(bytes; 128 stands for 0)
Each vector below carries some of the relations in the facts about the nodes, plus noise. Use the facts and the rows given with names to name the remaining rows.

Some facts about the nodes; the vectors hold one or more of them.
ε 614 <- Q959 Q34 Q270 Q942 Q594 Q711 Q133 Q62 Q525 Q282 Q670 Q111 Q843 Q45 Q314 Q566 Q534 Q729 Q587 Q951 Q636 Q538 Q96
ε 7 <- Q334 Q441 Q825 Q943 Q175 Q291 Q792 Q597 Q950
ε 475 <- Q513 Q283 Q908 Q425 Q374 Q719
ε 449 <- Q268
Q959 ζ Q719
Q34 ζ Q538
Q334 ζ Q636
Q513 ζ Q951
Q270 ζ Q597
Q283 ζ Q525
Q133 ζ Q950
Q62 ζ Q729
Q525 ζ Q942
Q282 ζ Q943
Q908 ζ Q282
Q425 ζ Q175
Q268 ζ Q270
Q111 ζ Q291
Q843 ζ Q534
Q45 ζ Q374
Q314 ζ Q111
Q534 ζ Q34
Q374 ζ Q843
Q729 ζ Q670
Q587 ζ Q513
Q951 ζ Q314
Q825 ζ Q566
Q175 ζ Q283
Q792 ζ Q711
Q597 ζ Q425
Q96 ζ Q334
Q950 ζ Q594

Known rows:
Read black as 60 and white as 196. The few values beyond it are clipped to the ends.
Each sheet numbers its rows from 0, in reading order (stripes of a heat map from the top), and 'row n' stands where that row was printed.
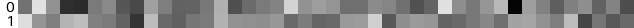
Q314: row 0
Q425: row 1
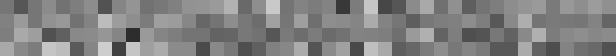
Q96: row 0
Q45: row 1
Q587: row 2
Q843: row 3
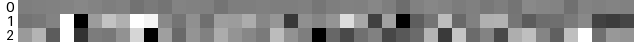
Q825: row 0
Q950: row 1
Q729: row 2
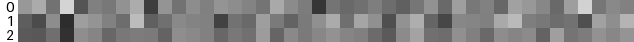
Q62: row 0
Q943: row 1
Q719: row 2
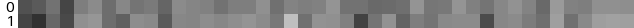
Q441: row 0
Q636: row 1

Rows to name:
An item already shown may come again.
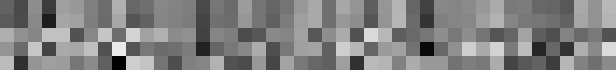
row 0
Q943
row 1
Q943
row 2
Q843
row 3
Q282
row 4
Q34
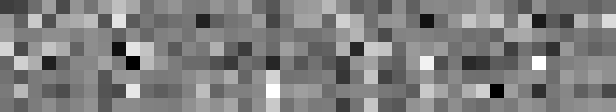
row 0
Q594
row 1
Q282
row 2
Q268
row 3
Q534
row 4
Q513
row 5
Q96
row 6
Q111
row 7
Q96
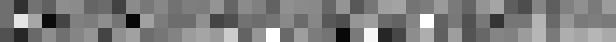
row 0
Q538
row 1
Q951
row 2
Q334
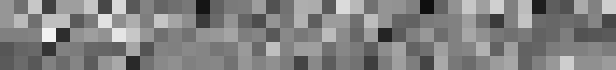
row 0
Q282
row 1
Q374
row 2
Q133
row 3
Q291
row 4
Q670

